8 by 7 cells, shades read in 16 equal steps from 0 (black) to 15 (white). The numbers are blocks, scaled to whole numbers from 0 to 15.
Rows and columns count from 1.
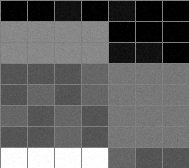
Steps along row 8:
same same same down down same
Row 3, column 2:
8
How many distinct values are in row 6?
3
